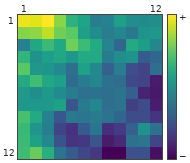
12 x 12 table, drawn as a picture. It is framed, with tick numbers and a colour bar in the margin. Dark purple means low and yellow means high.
Ninth with the highest average: top left. Slope: up to the top left. Stripes: none. Mirror symmetry: none.
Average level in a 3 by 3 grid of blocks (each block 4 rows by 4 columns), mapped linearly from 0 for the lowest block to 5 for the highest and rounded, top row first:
532 / 320 / 300
